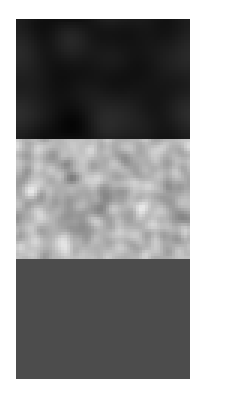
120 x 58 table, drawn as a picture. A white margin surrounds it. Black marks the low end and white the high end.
It is made of 3 by 1 panels. Panel 1,1: very low, smooth, faint in contrast. Panel 2,1: high, blotchy. Panel 3,1: low, flat.
